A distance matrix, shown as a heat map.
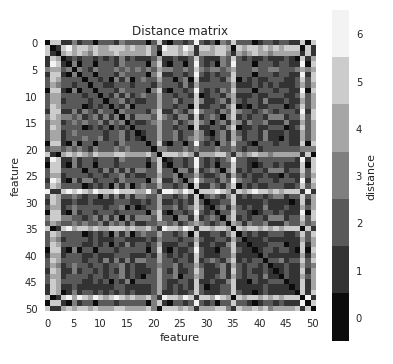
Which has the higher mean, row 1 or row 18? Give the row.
1
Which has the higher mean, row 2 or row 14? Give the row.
2
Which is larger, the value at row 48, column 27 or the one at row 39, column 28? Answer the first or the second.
the second
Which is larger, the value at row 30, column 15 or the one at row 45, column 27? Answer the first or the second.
the first
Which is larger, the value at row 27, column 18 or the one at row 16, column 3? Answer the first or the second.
the first
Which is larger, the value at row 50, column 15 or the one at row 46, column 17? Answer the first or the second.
the first
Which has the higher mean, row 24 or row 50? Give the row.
50
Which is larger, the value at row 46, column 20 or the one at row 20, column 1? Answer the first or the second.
the second
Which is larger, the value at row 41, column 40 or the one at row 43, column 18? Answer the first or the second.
the first
